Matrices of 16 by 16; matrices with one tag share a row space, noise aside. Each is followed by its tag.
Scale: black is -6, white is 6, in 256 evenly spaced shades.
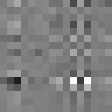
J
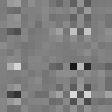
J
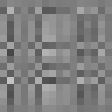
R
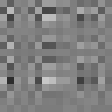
R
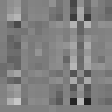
J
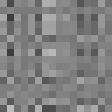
R
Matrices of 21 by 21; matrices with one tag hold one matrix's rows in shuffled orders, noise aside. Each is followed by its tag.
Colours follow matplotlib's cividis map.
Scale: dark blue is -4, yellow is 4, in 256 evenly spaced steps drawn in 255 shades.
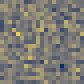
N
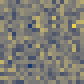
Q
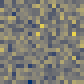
Q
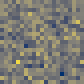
N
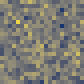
N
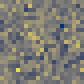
N
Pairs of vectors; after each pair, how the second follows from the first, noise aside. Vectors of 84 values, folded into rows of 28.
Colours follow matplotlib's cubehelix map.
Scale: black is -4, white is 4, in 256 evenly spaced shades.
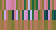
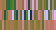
negated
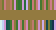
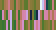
wrapped around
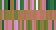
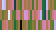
shuffled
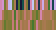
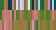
negated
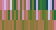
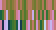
reversed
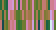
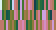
shuffled
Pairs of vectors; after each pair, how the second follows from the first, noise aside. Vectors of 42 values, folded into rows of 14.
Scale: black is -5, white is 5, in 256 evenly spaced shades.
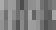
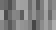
reversed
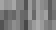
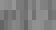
shrunk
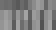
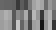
scaled up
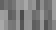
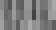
reversed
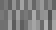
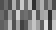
scaled up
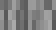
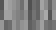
reversed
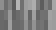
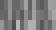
wrapped around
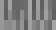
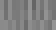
shrunk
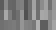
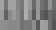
negated
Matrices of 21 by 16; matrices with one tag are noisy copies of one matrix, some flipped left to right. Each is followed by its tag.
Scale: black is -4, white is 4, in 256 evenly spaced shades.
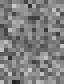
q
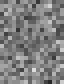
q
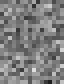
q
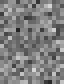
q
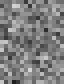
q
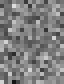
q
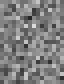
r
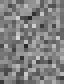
r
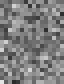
q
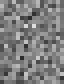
r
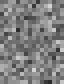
q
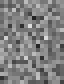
r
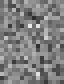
r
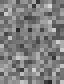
q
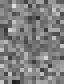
q
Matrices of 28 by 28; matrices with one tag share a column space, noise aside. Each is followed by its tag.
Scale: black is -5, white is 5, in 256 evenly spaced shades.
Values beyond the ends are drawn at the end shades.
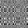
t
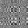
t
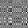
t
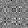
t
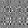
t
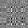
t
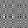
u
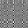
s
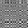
s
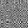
s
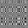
t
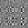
t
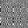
t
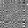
s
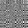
s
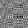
u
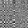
s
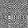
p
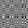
u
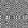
p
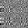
t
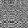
s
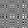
u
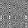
p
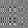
t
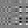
t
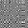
s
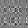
t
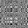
t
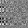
t
